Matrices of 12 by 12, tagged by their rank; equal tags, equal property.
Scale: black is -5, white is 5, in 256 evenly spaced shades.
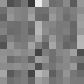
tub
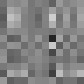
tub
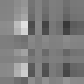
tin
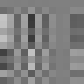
tin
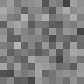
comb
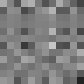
tub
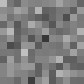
comb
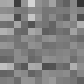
tub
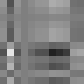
tin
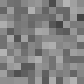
comb
